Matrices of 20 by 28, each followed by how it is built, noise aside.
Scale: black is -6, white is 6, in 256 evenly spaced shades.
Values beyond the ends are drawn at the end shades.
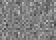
low rank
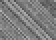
Toeplitz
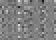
low rank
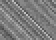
Toeplitz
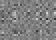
low rank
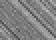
Toeplitz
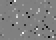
sparse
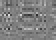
low rank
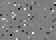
sparse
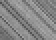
Toeplitz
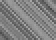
Toeplitz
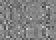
low rank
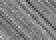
Toeplitz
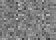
low rank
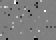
sparse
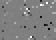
sparse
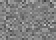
low rank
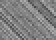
Toeplitz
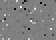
sparse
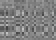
low rank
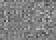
low rank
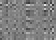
low rank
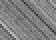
Toeplitz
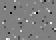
sparse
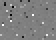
sparse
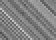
Toeplitz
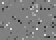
sparse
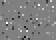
sparse
